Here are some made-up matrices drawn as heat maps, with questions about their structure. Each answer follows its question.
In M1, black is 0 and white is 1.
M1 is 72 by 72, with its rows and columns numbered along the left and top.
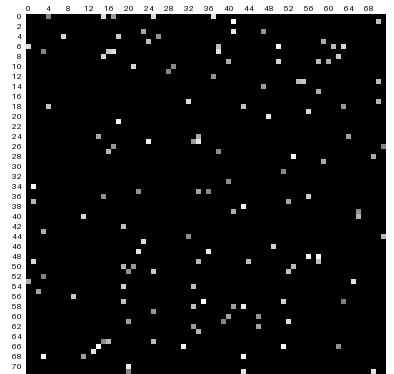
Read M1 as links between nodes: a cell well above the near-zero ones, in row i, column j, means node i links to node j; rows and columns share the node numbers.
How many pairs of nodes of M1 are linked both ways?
1
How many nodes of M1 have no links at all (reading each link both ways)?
1
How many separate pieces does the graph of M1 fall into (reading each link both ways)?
2
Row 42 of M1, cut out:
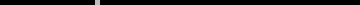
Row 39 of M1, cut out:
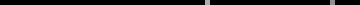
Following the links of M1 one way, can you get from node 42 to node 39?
no
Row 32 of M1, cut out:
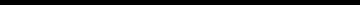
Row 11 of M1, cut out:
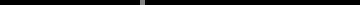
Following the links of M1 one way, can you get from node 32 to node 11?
no
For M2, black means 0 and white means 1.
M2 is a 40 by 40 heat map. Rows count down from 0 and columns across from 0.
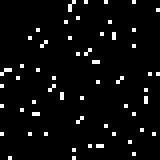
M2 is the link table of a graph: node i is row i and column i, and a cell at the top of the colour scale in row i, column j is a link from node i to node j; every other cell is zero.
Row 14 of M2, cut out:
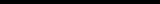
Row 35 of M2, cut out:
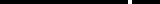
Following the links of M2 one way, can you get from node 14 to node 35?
no
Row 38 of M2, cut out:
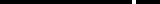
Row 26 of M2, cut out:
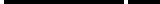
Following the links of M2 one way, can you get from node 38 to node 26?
yes
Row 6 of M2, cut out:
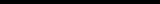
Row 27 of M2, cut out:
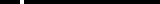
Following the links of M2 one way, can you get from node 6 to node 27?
no
